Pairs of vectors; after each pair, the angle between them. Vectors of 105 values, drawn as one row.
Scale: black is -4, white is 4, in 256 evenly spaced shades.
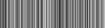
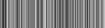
nearly parallel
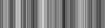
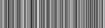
orthogonal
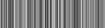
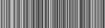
orthogonal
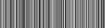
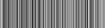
orthogonal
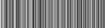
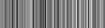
partly aligned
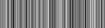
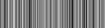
orthogonal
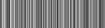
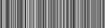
partly aligned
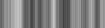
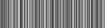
orthogonal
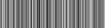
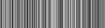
orthogonal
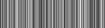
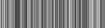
partly opposed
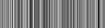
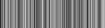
partly aligned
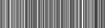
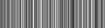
partly aligned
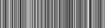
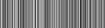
partly aligned
